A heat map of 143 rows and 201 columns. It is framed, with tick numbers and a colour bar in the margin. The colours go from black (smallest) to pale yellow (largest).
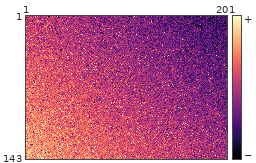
Overall the values sit about 50% of the way up the scale. No row or column stands out. The texture is fine-grained noise. The top right is the ninth with the lowest average. Neither half mirrors the other. Values rise toward the bottom left. There are no regular stripes. The ninth with the highest average is the bottom left.
